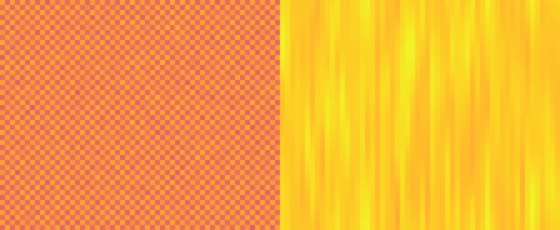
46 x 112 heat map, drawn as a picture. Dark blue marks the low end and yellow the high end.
It is made of 1 by 2 panels. Panel 1,1: high, checkered. Panel 1,2: very high, streaked downward, faint in contrast.
